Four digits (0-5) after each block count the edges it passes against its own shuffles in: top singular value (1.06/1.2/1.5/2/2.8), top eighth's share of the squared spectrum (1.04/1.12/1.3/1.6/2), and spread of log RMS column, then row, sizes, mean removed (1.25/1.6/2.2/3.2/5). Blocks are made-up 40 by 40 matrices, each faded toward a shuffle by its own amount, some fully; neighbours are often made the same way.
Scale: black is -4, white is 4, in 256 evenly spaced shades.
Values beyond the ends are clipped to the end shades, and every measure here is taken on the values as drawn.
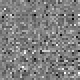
3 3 1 2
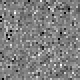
0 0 0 0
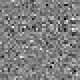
3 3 1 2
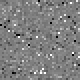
0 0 0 0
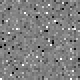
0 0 0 0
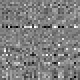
4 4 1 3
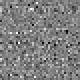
2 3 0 2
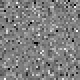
3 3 1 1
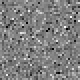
1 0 0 0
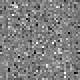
0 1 1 0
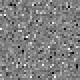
0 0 0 0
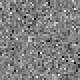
0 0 0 0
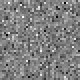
0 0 0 0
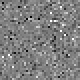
2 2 0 0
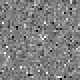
2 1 0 0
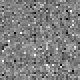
3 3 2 0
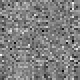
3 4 2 1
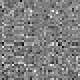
4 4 2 2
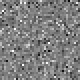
0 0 0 0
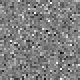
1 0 0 0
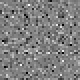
3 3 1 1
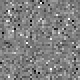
2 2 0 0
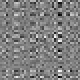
4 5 3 3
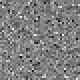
2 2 0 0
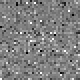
2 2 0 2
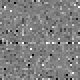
2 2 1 1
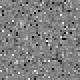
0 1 0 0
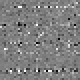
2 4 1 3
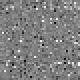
1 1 1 0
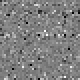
2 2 1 2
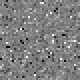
0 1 0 0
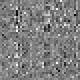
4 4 2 2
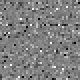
1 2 0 1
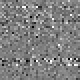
1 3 0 2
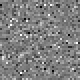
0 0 0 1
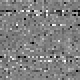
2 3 0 2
